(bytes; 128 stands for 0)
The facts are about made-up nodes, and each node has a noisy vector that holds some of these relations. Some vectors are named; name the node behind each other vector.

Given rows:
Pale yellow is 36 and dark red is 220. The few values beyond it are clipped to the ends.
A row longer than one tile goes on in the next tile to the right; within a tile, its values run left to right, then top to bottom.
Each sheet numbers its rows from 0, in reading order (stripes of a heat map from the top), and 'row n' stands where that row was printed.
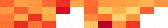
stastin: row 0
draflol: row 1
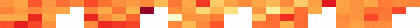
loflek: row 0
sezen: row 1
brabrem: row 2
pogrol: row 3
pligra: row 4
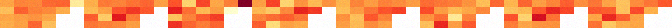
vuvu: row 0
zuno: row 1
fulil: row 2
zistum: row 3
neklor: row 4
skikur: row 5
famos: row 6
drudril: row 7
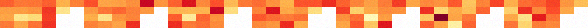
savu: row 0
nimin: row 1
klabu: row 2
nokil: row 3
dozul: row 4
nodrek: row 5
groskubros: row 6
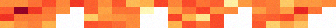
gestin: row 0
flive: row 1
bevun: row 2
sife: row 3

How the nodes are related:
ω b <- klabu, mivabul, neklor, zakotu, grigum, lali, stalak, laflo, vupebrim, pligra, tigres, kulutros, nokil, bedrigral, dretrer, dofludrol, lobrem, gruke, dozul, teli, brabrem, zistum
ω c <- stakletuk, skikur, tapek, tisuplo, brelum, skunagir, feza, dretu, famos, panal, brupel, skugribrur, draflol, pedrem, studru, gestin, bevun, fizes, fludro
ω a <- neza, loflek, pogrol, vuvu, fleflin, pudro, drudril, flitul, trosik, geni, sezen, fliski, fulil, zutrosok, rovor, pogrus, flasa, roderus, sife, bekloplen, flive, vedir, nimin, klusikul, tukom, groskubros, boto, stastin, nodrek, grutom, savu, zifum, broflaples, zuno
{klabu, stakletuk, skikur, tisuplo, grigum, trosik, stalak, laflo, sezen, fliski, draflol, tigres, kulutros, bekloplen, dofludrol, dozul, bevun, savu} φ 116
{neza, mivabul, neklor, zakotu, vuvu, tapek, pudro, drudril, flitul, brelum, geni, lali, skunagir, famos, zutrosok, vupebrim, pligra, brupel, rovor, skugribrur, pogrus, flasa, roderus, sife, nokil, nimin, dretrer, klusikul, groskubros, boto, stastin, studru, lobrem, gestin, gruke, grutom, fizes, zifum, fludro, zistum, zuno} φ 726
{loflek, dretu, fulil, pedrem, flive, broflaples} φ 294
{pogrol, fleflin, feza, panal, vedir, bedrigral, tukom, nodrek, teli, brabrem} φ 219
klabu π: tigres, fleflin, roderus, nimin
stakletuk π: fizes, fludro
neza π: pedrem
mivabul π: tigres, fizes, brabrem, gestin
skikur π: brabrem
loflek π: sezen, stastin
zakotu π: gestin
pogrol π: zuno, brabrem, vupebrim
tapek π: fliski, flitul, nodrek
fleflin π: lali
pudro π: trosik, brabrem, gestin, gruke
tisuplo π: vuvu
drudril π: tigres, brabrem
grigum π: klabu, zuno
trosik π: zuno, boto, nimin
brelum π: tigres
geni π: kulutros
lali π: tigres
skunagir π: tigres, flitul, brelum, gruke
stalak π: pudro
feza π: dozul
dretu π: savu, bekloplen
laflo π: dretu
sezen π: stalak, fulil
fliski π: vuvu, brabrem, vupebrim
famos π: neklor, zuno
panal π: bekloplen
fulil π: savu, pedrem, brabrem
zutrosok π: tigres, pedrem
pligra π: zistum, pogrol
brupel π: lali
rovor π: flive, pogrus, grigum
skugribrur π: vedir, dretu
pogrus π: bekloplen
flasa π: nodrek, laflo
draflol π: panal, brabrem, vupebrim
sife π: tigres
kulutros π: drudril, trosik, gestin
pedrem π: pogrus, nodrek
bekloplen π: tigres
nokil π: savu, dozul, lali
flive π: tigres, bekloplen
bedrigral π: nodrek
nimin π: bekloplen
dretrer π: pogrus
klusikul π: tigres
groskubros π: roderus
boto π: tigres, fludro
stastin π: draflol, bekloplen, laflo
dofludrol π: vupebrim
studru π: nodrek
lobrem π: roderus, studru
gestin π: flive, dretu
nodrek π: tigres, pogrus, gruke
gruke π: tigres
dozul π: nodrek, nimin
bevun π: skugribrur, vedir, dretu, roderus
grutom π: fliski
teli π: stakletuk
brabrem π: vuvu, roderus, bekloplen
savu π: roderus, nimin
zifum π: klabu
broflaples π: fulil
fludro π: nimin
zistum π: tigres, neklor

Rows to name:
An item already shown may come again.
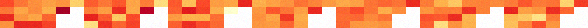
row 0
sezen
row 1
stalak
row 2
dretu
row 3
fizes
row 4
neza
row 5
boto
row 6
kulutros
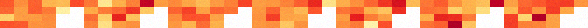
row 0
flive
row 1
fludro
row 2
mivabul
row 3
tapek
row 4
studru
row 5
fleflin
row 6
zifum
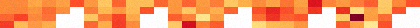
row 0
zutrosok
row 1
teli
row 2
dofludrol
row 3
pudro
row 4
nodrek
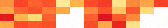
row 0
bevun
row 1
lali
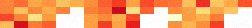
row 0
dofludrol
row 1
pogrus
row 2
brabrem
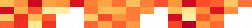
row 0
pedrem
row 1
feza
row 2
grigum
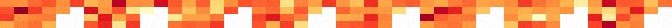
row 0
gestin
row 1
pedrem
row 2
panal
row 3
lali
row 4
broflaples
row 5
skugribrur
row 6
tisuplo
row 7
grigum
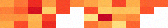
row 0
pogrus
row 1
bedrigral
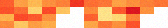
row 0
drudril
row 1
trosik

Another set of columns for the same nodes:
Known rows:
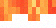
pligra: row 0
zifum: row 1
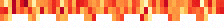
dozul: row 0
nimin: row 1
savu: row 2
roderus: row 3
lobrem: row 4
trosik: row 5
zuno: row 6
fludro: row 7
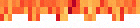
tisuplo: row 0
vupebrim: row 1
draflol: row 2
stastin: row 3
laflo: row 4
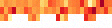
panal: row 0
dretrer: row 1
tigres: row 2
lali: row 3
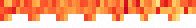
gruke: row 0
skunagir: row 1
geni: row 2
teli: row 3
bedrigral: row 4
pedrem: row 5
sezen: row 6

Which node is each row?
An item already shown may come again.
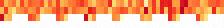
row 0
stakletuk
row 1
teli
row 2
zutrosok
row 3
tigres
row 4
flive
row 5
savu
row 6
drudril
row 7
sezen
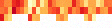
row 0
skikur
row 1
grigum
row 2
stastin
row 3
pogrus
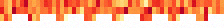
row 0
studru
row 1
dofludrol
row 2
fulil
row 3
feza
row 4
bekloplen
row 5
fleflin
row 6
nodrek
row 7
skugribrur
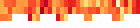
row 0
gestin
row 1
fliski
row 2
pogrol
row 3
flive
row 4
fludro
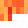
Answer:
laflo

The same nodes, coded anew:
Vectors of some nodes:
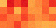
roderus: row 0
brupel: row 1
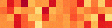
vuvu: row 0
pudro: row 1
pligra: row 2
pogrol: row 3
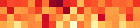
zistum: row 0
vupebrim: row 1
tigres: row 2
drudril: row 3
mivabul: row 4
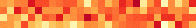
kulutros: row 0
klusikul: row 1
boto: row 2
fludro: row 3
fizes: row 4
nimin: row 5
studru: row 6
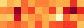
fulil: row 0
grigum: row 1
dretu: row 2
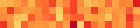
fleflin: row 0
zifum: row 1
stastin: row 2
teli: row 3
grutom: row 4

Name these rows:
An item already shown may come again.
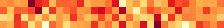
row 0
skikur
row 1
tigres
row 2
mivabul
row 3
loflek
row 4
nodrek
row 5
brabrem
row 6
lali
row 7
teli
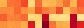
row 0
zifum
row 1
brabrem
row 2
fliski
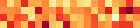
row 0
studru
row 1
panal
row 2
dozul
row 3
savu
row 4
dretu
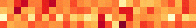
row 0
gestin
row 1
skugribrur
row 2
bevun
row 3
draflol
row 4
pedrem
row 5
feza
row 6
laflo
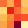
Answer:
pogrus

